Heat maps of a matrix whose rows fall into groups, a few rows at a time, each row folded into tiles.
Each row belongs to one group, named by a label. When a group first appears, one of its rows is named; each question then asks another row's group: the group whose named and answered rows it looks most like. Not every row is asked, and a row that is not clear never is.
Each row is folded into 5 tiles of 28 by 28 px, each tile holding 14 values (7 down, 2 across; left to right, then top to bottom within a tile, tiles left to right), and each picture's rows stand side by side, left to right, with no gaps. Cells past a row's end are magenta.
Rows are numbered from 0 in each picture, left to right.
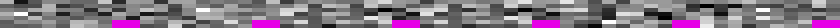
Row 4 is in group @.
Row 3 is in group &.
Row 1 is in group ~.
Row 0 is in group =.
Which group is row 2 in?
&
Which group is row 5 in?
~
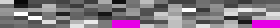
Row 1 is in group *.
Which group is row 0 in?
=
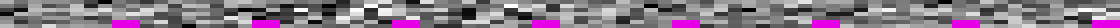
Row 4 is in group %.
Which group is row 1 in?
&
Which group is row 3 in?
@
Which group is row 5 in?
&
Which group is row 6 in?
*
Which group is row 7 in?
*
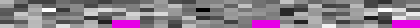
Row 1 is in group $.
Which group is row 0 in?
*
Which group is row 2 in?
*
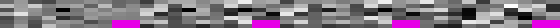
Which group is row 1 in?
&
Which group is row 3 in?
@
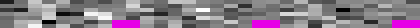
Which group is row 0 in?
%
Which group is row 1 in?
~
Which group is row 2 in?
$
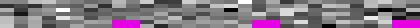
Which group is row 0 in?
~
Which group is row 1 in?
=
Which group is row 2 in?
&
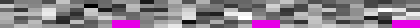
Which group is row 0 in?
%
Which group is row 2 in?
*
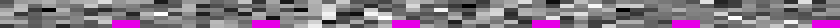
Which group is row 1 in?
=
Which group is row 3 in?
@
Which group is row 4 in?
$
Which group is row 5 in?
=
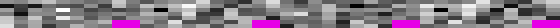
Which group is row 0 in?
~
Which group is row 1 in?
%
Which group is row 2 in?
=
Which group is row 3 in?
%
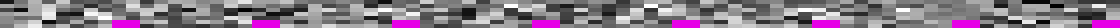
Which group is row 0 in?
%
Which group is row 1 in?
&
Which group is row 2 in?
*
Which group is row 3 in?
@
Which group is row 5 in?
*
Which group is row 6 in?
~
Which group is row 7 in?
=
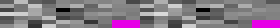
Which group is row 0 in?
$
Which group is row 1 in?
$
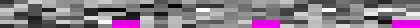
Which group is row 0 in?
&
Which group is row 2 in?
*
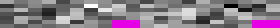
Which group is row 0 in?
@
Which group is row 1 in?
%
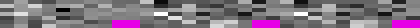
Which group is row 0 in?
$
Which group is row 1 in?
=
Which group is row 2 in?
=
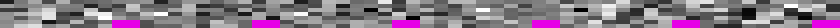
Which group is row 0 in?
%
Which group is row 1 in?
=
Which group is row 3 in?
~
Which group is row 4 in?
%
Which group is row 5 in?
@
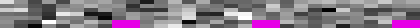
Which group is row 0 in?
@
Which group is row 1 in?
%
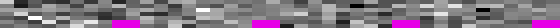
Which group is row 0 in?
=
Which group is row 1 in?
~
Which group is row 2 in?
=
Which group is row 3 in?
$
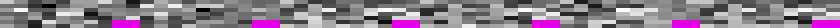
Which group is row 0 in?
@
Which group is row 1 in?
$
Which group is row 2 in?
*
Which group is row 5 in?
*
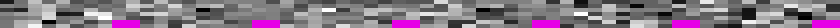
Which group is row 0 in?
%
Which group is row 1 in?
$
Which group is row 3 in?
$
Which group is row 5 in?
@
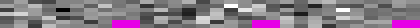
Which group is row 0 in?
$
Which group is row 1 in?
@
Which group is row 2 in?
~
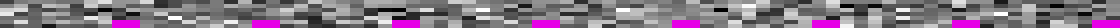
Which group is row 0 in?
&
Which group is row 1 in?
=
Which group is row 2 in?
&
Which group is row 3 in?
~
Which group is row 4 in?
~
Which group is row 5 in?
%
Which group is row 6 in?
~
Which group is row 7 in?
=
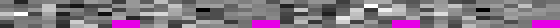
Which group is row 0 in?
=
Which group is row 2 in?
@
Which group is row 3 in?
$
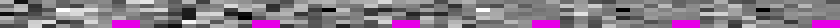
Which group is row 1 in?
@
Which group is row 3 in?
~
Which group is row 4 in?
$
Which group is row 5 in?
$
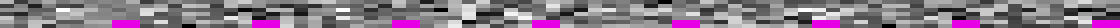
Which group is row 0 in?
~
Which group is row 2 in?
~
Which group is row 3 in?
%
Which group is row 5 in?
*
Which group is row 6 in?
&
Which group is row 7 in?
&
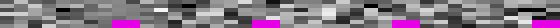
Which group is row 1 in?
@
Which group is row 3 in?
&
